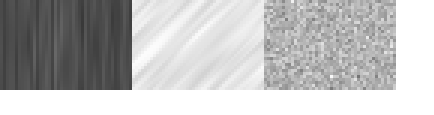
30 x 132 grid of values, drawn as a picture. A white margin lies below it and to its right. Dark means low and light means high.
The table splits into one row of 3 panels. Panel 1,1: low, streaked downward, faint in contrast. Panel 1,2: very high, slanting up to the right, faint in contrast. Panel 1,3: high, fine-grained.
